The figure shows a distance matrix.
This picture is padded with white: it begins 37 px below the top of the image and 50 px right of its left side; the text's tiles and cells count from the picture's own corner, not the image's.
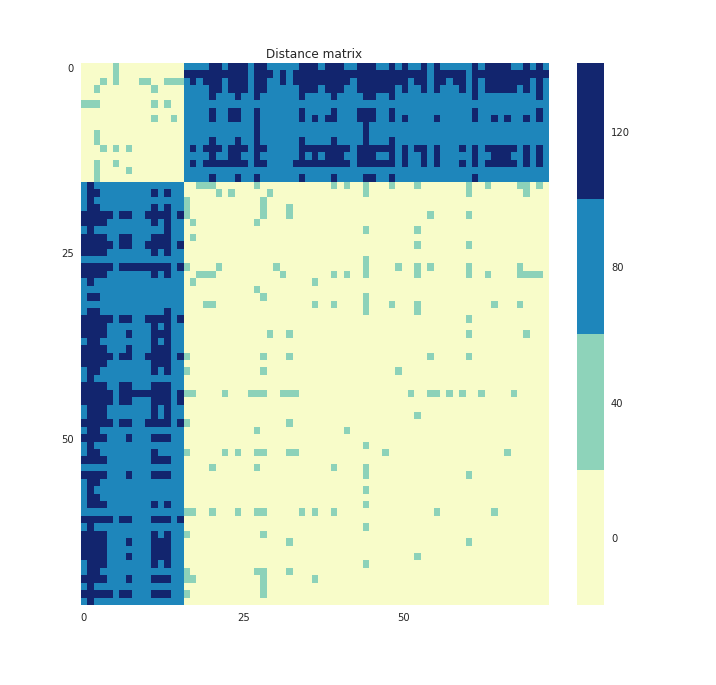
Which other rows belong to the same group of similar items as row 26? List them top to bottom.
16, 17, 18, 19, 20, 21, 22, 23, 24, 25, 27, 28, 29, 30, 31, 32, 33, 34, 35, 36, 37, 38, 39, 40, 41, 42, 43, 44, 45, 46, 47, 48, 49, 50, 51, 52, 53, 54, 55, 56, 57, 58, 59, 60, 61, 62, 63, 64, 65, 66, 67, 68, 69, 70, 71, 72
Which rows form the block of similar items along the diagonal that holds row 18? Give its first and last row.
16 to 72
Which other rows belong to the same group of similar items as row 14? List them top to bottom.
0, 1, 2, 3, 4, 5, 6, 7, 8, 9, 10, 11, 12, 13, 15
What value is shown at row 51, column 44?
40
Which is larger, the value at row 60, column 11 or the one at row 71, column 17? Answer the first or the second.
the first
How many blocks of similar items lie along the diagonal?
2
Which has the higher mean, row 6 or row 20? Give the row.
6
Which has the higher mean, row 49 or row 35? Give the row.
35
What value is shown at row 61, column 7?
120
